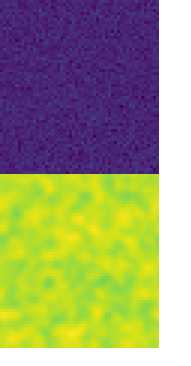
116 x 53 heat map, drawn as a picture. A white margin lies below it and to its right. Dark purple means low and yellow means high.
It is made of 2 by 1 panels. Panel 1,1: very low, fine-grained, faint in contrast. Panel 2,1: very high, blotchy, faint in contrast.
